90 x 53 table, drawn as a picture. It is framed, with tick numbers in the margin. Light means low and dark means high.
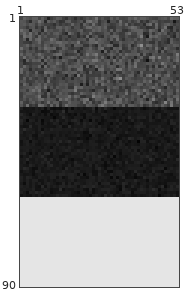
The table splits into 3 rows of 1 panel. Panel 1,1: high, fine-grained. Panel 2,1: very high, fine-grained, faint in contrast. Panel 3,1: very low, flat.
